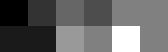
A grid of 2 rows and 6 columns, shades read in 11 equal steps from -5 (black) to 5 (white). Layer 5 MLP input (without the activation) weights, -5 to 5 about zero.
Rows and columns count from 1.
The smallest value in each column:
-5 -4 -1 -2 0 0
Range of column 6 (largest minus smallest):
0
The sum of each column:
-9 -7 0 -2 5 0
